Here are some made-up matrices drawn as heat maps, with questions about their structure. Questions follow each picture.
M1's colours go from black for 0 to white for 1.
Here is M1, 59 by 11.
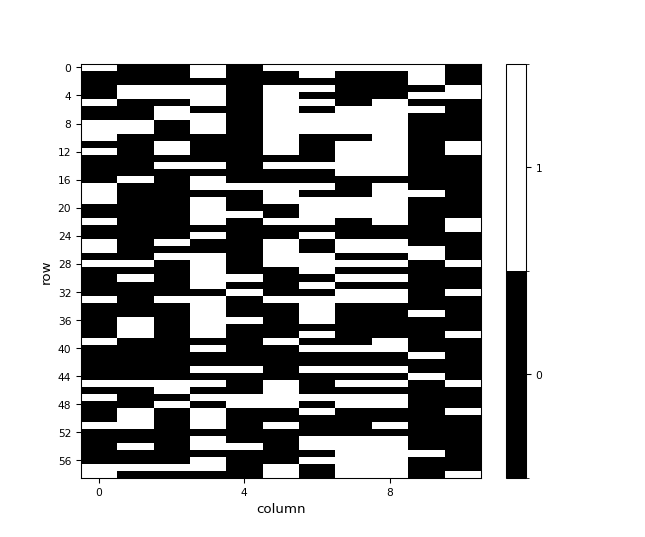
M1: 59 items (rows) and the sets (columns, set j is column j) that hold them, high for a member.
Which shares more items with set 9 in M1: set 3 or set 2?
set 3
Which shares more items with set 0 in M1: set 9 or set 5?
set 5
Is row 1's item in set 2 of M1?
no
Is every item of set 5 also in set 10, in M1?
no
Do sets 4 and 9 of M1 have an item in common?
no
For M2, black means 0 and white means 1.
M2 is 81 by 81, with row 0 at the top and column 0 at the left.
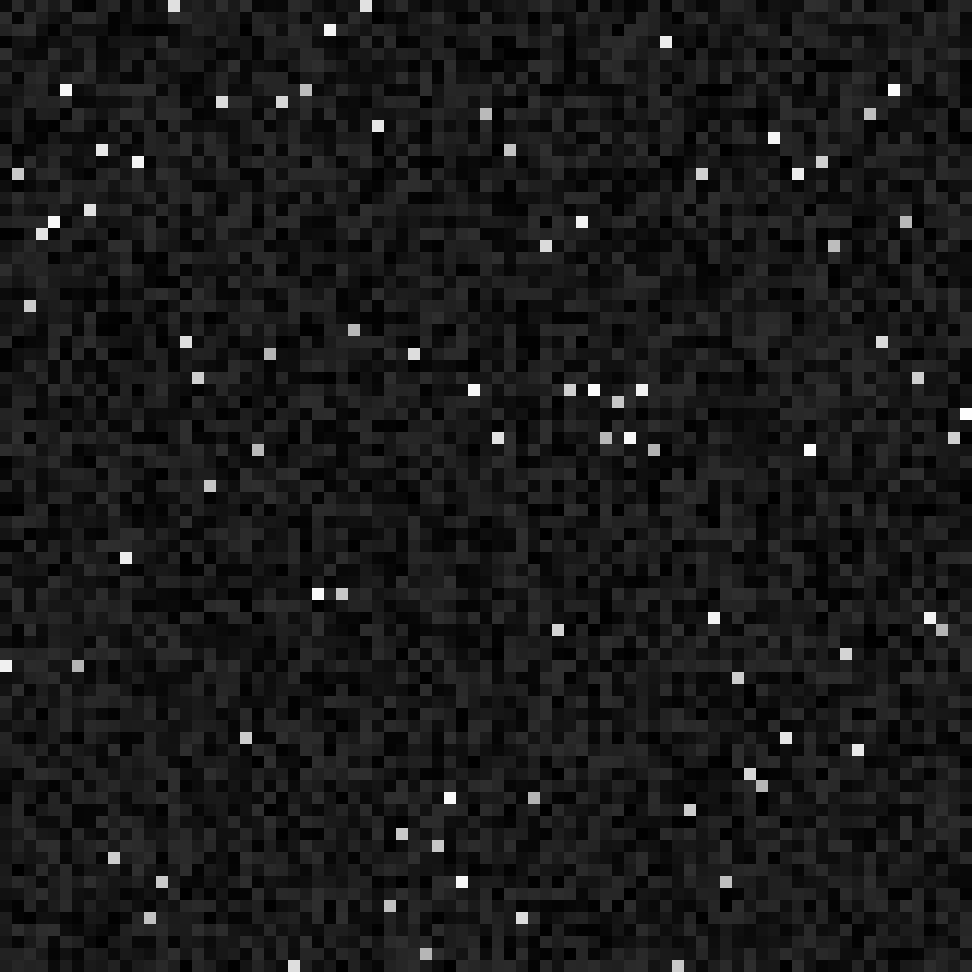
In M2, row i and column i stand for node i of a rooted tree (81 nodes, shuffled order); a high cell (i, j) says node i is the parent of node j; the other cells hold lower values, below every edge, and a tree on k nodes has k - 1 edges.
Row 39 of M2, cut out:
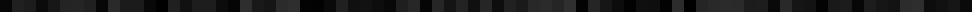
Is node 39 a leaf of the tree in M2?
yes
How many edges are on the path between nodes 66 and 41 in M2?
5
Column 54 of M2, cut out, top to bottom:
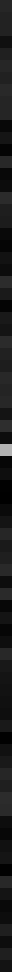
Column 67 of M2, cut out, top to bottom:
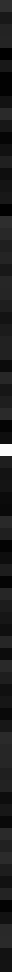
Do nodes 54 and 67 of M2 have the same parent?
yes
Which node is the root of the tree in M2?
19
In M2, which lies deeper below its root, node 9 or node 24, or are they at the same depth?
node 24
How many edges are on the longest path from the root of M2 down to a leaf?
44
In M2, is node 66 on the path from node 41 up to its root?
yes
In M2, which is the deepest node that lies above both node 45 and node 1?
14
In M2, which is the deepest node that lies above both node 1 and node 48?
14
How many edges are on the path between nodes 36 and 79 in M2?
1
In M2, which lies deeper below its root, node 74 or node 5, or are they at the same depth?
the same depth
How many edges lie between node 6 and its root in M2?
3
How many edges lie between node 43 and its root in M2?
15
